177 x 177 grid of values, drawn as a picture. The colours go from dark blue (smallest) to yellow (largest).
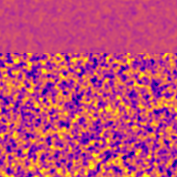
The halves do not mirror each other. The texture is blotchy. No row or column stands out. The top part is calmer, up to a seam about 30% of the way down. No overall slope runs across the table. Overall the values sit about 50% of the way up the scale.
